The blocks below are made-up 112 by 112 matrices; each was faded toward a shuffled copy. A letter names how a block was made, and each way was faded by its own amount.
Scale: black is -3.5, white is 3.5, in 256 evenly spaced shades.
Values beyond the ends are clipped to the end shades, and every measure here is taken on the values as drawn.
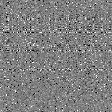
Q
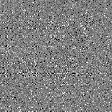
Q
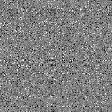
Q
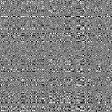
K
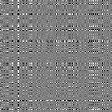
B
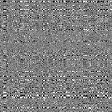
K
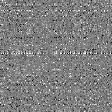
Q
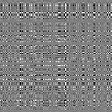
B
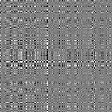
B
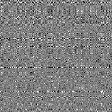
K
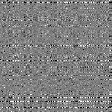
K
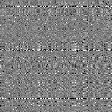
K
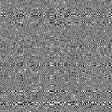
K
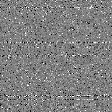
Q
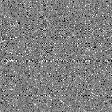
Q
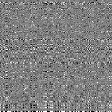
K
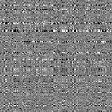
K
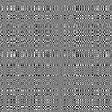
B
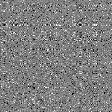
Q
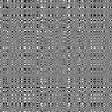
B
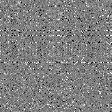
Q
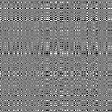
B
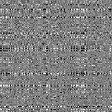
K
